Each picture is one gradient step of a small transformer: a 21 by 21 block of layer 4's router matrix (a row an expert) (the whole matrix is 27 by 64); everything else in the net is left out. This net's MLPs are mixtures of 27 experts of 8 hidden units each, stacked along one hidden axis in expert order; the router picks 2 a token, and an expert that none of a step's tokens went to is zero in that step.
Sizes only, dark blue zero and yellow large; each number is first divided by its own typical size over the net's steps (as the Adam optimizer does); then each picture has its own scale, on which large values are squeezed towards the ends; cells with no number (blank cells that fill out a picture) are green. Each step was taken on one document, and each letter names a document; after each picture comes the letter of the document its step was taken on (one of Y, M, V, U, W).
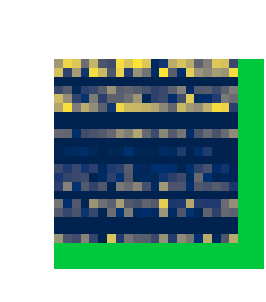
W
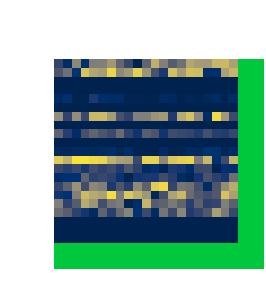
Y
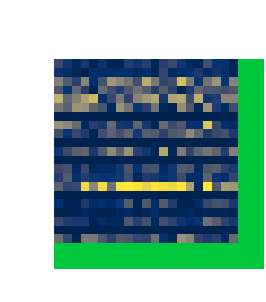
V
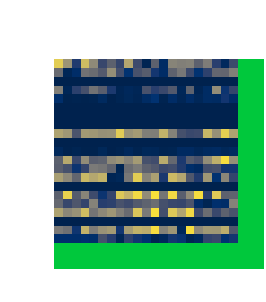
Y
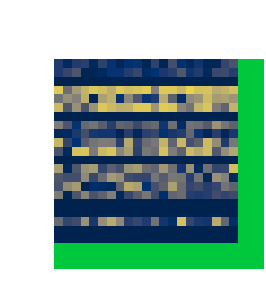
V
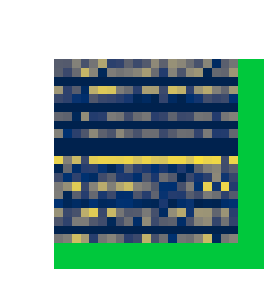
Y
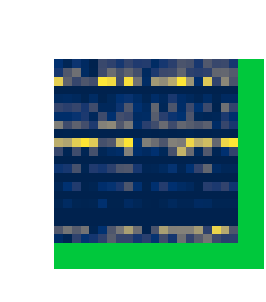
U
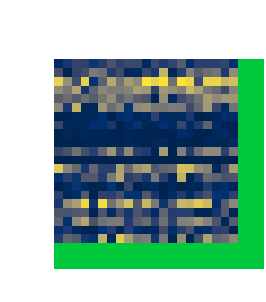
V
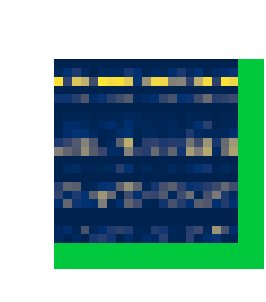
U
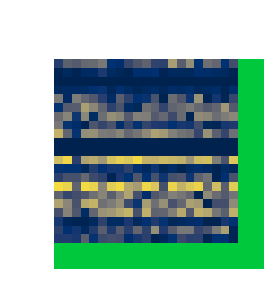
Y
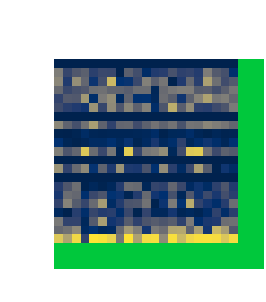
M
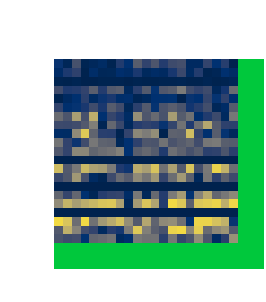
M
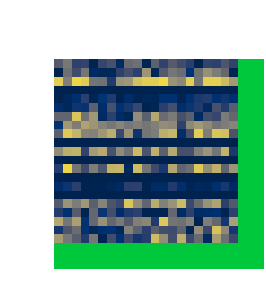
M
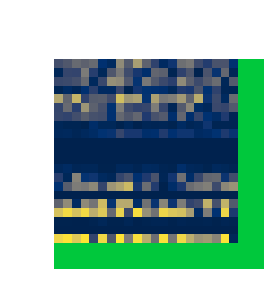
W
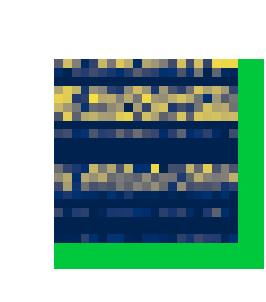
W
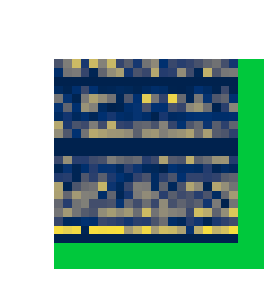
Y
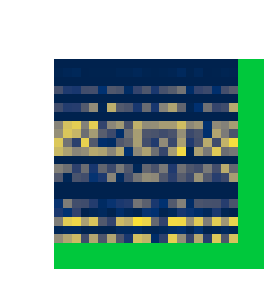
M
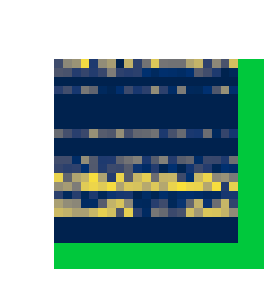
Y
